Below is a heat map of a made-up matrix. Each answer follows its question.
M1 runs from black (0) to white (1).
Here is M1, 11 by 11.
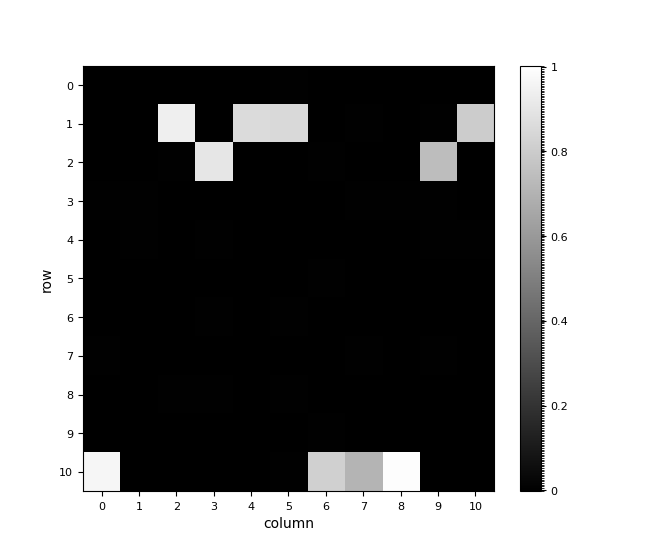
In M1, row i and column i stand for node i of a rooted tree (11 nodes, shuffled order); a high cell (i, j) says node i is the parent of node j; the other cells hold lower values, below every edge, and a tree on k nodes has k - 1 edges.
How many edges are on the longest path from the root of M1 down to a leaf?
2
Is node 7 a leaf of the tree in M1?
yes
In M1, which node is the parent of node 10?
1
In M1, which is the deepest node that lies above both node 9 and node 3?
2
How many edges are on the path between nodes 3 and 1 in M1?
2
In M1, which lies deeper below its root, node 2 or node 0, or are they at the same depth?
node 0
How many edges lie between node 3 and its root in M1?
2
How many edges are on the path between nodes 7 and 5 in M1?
3
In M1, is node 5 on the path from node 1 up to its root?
no
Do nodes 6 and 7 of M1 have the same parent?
yes
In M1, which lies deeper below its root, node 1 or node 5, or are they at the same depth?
node 5
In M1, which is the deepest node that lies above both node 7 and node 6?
10
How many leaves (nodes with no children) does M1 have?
8
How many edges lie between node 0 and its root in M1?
2
